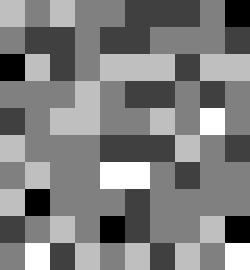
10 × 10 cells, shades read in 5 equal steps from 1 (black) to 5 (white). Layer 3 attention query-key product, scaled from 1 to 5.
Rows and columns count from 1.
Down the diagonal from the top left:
4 2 2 4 3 2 3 3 4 5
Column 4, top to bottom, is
3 3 3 4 4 3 3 3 3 4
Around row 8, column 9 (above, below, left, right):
3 4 3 3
